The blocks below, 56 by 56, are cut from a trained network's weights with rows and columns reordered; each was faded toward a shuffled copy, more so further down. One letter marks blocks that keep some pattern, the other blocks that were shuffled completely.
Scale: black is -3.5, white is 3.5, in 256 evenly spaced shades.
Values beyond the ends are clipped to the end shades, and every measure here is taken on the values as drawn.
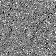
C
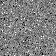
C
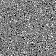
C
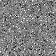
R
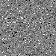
R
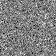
C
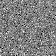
C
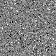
C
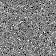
C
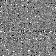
R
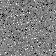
C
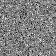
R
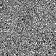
R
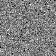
R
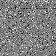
R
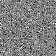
C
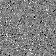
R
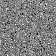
C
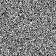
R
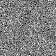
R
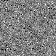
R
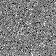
C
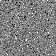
C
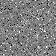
C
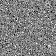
C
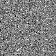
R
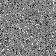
C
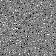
C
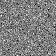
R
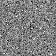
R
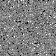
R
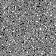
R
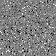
C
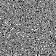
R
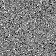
C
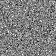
C
